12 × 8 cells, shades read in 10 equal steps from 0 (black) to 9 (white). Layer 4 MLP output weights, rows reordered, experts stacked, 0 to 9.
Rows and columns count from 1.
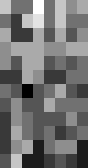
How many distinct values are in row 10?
4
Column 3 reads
4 7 2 6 6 6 0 3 4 4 6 1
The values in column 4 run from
1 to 9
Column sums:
45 50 49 54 44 54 47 44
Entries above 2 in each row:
8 7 6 8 8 4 6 8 7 6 5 3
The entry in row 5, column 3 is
6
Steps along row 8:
up down same up down same same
